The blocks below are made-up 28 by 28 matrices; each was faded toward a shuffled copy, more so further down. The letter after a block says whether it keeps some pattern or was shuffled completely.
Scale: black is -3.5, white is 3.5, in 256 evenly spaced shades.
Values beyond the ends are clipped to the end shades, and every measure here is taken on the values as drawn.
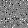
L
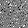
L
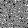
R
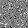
R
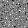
R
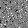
R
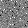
R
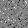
R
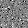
R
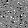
L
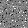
R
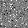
R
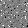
R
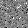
R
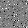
L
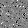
R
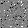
R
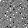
L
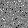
R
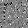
L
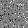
L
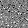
R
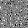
L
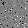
R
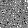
L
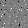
R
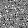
L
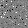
R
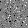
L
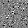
L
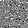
R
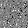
R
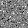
R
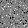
R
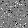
R
